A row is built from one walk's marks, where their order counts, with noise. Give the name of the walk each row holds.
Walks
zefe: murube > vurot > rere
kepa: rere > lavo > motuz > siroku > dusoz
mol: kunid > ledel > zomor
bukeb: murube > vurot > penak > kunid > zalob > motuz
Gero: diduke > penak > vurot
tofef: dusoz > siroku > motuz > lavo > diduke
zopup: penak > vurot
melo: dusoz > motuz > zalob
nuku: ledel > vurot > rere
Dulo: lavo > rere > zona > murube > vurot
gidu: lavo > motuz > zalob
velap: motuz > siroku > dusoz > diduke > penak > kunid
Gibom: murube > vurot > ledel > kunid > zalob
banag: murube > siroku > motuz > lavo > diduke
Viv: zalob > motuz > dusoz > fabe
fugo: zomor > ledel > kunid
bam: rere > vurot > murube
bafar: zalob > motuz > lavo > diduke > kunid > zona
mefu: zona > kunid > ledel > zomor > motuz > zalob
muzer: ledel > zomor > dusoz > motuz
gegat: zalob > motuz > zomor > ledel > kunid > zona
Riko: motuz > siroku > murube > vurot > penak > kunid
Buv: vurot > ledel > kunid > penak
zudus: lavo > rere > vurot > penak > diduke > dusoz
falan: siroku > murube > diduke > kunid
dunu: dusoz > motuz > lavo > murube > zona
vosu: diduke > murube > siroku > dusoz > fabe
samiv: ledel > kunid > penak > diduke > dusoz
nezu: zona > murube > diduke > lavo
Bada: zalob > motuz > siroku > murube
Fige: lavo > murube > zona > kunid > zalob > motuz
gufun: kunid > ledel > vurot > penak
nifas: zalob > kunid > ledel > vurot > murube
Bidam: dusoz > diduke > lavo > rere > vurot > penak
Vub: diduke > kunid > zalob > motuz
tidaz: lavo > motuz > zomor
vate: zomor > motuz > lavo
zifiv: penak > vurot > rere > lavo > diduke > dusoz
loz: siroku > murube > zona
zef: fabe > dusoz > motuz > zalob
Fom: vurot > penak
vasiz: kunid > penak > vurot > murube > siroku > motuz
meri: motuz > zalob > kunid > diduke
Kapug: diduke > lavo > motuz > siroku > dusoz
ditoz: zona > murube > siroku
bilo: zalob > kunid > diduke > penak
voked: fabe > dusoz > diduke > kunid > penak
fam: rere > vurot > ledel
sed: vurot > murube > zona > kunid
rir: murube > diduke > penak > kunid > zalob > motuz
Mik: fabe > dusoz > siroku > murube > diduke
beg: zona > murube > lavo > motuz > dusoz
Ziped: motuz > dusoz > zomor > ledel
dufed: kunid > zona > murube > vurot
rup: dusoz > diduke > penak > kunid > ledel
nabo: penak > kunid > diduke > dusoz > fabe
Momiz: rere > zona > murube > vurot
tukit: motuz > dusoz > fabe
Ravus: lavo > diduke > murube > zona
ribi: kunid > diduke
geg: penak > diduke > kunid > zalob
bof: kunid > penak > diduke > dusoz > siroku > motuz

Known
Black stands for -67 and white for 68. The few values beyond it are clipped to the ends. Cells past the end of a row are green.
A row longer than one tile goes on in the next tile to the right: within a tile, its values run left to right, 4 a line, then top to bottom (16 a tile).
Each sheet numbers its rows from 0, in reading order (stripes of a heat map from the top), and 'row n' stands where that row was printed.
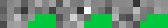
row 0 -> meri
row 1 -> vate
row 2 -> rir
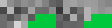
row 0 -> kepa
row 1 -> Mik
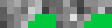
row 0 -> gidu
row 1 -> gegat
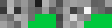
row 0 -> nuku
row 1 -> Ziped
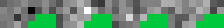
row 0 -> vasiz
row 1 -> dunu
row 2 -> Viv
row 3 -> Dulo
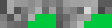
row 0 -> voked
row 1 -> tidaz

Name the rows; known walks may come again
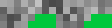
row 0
Dulo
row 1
voked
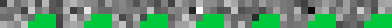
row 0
fugo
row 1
tukit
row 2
Gero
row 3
vate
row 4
Momiz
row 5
bilo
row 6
Gibom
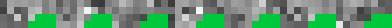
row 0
zef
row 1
Bidam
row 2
nezu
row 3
Ziped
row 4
Fige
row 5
Mik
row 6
mefu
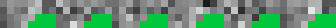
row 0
gidu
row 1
kepa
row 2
meri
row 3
rup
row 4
fam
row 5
tidaz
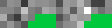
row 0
rir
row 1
dunu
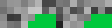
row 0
Ravus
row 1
Riko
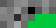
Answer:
vasiz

